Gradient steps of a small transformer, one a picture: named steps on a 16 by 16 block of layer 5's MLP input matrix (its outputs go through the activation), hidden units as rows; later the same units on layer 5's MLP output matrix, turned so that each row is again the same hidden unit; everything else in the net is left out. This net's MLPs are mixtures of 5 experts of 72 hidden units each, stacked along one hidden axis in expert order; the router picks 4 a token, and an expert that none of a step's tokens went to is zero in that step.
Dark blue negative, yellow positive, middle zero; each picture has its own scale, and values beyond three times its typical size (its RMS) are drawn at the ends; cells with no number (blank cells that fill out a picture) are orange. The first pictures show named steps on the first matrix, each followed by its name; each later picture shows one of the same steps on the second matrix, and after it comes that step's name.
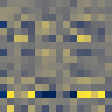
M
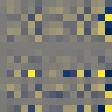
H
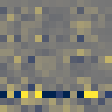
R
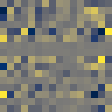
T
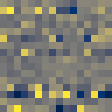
M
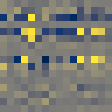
T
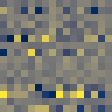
M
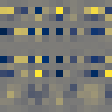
H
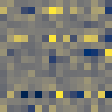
R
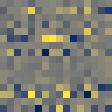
M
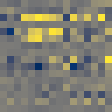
T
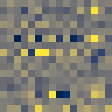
R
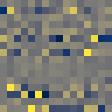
M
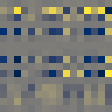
H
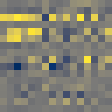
T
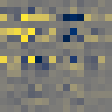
T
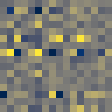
R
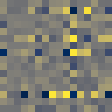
R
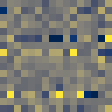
R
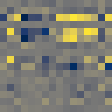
T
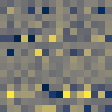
M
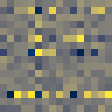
R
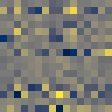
M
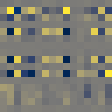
H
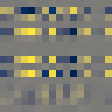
H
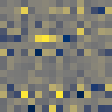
M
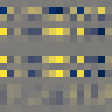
H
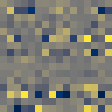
M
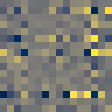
R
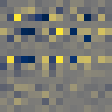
T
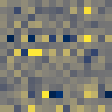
R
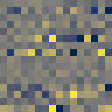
M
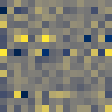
R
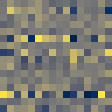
R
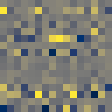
M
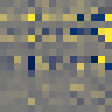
T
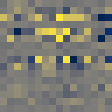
T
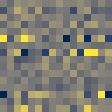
R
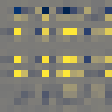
H
